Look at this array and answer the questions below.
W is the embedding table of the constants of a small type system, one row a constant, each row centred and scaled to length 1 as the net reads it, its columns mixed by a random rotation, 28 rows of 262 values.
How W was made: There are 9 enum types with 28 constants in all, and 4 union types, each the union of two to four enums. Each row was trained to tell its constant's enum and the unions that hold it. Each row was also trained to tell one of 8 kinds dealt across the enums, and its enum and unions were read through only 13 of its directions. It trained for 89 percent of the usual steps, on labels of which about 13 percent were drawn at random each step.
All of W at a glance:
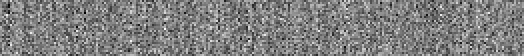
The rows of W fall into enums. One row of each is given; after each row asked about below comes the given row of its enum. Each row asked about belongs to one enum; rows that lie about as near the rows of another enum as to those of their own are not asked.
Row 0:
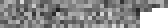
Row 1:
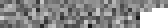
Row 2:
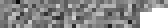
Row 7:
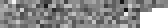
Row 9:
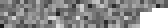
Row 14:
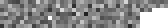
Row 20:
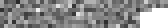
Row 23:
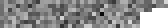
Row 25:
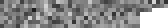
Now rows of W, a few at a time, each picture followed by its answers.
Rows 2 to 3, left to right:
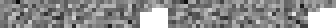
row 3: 20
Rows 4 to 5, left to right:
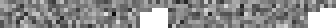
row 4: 1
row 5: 20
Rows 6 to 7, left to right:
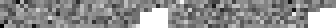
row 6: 9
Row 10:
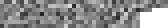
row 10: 7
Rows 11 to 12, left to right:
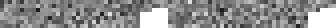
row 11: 25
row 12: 14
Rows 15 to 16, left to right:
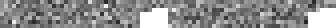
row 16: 2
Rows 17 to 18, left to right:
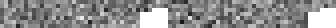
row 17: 0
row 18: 20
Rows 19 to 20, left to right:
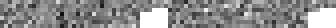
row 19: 1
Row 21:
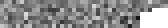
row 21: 14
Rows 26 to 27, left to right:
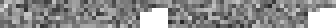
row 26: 23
